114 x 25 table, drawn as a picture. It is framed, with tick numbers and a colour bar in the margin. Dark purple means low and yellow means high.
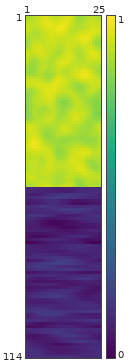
It is made of 2 by 1 panels. Panel 1,1: very high, blotchy, faint in contrast. Panel 2,1: very low, streaked across, faint in contrast.
